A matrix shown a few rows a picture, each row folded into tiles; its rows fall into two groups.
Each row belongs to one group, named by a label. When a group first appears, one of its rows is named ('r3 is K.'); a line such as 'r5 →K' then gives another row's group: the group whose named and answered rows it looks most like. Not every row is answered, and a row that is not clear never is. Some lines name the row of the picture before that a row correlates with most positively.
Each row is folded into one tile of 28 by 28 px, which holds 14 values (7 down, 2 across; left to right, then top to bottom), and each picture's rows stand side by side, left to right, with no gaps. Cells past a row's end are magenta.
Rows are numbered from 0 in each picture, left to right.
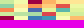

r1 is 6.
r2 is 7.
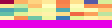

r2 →6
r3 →7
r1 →6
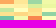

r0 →6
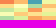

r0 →6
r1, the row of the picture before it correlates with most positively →1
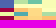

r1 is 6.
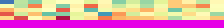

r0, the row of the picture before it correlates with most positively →1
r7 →7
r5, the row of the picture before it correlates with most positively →0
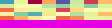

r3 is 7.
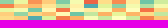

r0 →7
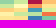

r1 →6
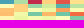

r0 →7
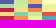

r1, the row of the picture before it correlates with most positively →2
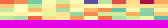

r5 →6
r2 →7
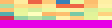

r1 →6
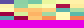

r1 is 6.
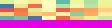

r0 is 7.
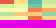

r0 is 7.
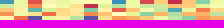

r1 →6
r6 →6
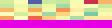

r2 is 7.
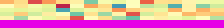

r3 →7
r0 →6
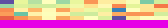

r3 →6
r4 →6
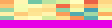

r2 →7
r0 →6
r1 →7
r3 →6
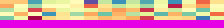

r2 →7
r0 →6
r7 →6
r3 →7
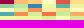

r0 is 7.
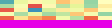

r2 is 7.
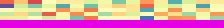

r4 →7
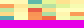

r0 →6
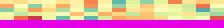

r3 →6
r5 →7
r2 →6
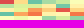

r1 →7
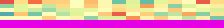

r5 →7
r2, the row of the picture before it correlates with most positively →0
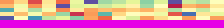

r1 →6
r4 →7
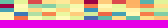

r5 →7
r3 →6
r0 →7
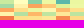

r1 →7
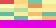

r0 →6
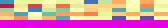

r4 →6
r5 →6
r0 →7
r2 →6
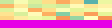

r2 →6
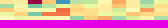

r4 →6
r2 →7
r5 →7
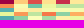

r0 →6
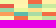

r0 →7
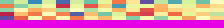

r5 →7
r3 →7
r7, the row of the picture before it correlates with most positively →0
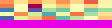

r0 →6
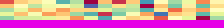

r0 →6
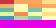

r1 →6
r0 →6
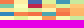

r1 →7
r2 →7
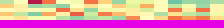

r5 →7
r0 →7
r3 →6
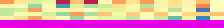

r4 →6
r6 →6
